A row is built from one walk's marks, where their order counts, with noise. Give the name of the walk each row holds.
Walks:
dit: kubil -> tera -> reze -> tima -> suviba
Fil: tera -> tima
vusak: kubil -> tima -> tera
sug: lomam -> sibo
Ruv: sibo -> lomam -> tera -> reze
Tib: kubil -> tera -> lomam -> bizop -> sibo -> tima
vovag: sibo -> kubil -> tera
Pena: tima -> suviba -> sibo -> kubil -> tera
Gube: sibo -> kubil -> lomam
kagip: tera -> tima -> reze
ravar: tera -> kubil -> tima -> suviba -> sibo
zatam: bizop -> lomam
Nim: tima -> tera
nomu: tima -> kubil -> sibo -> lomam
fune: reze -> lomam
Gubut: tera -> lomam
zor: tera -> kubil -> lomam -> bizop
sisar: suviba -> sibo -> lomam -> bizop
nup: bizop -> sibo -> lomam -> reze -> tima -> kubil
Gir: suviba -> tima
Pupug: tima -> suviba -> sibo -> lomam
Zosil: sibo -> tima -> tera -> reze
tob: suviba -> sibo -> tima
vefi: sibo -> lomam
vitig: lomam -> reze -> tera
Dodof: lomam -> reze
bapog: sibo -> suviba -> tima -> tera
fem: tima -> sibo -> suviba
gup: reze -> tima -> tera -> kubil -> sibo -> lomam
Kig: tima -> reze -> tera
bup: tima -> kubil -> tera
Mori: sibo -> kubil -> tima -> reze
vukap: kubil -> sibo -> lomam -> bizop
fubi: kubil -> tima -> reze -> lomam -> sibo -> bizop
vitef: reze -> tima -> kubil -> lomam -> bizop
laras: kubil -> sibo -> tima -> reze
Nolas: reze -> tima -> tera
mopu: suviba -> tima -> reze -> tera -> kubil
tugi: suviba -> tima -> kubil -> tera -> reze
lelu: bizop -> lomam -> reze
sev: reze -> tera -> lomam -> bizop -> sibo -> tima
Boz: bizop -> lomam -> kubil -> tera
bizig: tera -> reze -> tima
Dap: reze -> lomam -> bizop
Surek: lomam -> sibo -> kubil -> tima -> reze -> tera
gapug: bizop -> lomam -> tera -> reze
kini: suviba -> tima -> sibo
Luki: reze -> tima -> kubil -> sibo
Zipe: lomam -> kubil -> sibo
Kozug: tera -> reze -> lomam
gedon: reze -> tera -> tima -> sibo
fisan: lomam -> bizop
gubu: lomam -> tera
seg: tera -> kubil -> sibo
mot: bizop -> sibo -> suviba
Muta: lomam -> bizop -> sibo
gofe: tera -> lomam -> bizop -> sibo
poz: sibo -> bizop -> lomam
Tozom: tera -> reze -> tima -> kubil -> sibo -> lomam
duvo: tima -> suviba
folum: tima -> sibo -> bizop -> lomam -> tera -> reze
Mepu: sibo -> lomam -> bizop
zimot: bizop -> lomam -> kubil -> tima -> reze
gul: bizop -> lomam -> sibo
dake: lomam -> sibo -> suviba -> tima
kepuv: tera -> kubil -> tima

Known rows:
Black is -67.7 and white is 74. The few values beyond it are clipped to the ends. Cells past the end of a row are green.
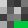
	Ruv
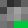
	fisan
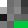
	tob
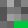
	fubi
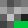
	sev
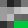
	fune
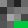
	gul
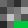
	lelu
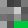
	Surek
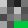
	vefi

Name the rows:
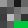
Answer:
nup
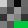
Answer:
poz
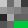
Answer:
mopu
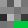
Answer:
bizig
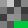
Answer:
laras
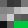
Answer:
Dap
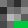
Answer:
zatam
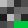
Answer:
mot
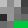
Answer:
tugi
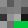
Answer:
gofe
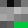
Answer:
Dodof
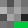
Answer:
Kozug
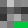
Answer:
vusak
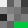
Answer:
kini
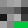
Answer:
kepuv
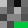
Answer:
Mepu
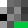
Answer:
bapog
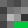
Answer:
gapug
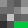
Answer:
Luki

